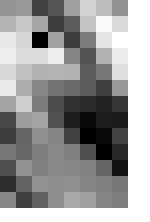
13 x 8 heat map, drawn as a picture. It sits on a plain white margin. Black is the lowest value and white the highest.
The top right is the ninth with the highest average. The bottom middle is the smoothest part. No row or column stands out. A single lone cell is far lower than the cells round it. On average the colour sits 50% of the way up the scale.
